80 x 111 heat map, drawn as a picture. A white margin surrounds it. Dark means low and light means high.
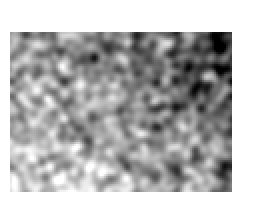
Ninth with the highest average: bottom left. Slope: up to the bottom left. Grain: blotchy. Mirror symmetry: none. Ninth with the lowest average: top right. Stripes: none.
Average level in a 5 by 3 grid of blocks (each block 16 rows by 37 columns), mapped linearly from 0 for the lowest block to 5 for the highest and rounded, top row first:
310 / 320 / 431 / 433 / 542
